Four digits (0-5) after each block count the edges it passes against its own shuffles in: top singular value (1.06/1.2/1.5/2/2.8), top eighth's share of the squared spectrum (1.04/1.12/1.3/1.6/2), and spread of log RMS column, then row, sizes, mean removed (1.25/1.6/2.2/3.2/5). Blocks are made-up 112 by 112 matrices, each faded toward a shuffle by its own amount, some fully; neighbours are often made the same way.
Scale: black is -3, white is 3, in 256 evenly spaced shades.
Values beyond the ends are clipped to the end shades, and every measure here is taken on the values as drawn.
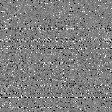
4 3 1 3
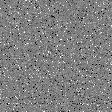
2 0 0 0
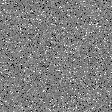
1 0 0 0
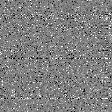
4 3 1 2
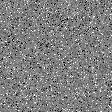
2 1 0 0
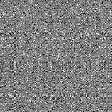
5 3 2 2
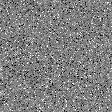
2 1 0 0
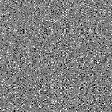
4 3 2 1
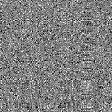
4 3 2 2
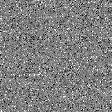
3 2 1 1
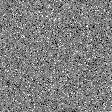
2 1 0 0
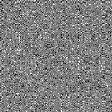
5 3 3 2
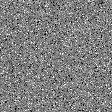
0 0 0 0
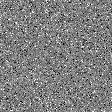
2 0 0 0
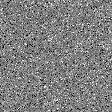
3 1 0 0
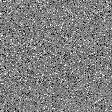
3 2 0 0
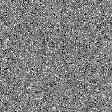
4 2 1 1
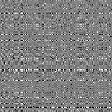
5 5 3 4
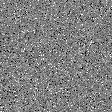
2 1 0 0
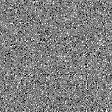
4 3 1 2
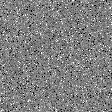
2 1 0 0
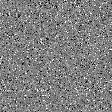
3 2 0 1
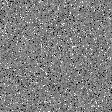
0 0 0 0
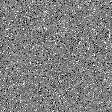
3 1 0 0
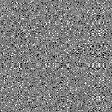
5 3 2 2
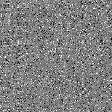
4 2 1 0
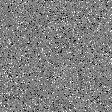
2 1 0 0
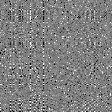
5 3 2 2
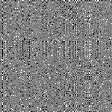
5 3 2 2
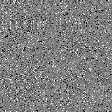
4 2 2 1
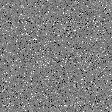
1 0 0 1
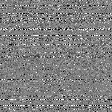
3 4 0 4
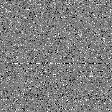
2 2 0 2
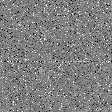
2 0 0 0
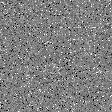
1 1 0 1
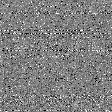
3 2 0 3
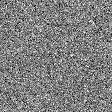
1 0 0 0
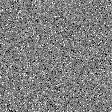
1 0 0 0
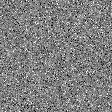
2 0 0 0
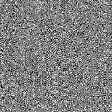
4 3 2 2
